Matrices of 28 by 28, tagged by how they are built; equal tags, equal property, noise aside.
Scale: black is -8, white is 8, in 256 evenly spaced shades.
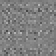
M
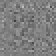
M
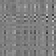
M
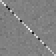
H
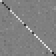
H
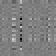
M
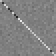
H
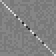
H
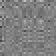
M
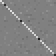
H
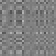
M
